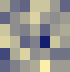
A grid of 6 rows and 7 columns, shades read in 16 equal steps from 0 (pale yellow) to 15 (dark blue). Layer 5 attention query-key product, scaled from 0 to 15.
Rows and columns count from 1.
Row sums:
46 43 44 48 50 41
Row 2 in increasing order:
2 5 6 6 7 7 10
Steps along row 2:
down down down up up down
